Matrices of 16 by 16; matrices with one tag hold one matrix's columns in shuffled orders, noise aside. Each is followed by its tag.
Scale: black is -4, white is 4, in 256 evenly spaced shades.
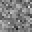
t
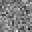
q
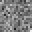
q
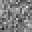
t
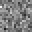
t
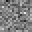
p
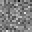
p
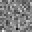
q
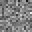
p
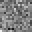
q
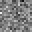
p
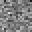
p
